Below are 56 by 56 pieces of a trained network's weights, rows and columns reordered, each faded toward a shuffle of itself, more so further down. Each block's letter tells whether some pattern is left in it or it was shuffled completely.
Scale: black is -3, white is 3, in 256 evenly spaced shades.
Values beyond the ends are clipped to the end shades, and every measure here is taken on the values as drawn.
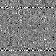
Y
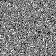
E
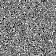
E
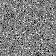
E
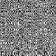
Y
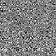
Y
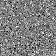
E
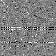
Y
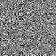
Y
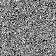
E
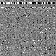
Y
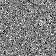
E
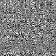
Y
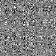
Y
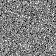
E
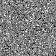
E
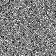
E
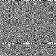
Y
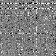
Y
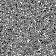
E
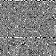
Y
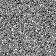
E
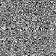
Y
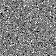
E
